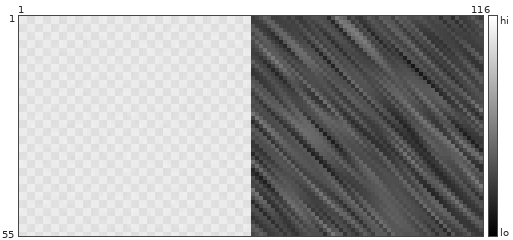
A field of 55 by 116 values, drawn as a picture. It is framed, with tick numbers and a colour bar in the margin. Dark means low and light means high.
It is made of 1 by 2 panels. Panel 1,1: very high, checkered, faint in contrast. Panel 1,2: low, slanting down to the right.
